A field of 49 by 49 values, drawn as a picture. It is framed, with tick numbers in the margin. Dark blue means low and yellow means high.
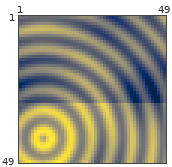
Lone odd cells: none. Rings: centred on the bottom left. Ninth with the lowest average: middle right. Seam: horizontal, 60% of the way down, the bottom part higher. Ninth with the highest average: bottom left.
